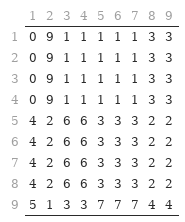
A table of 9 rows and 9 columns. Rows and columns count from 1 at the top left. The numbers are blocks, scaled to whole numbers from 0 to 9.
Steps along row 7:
down up same down same same down same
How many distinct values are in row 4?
4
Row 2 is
0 9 1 1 1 1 1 3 3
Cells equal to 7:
3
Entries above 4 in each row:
1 1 1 1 2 2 2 2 4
